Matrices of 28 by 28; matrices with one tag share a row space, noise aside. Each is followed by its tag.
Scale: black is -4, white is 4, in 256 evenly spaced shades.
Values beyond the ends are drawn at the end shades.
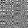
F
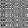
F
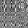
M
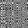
F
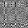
M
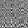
M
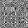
M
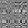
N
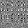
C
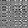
N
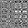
N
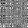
F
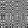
F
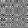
F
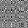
M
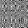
M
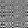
F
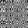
F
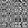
N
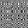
C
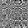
N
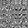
N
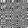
F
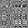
N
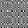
C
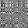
F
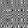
C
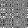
F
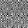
C
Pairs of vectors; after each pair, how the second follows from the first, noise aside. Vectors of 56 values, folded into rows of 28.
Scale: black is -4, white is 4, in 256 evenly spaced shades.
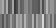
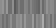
shrunk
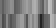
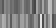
sign-scrambled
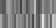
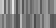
reversed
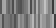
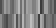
wrapped around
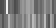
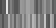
copied
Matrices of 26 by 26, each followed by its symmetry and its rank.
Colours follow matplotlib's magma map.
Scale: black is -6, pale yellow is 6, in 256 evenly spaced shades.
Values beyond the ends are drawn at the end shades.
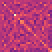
symmetric, rank five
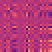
symmetric, rank two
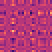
antisymmetric, rank two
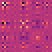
symmetric, rank two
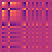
symmetric, rank one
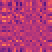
antisymmetric, rank two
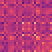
symmetric, rank three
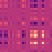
symmetric, rank one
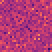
symmetric, full rank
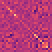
symmetric, rank five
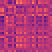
antisymmetric, rank two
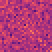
symmetric, full rank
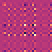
symmetric, rank two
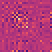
symmetric, rank three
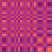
symmetric, rank one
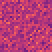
symmetric, full rank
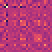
symmetric, rank three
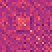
symmetric, rank five
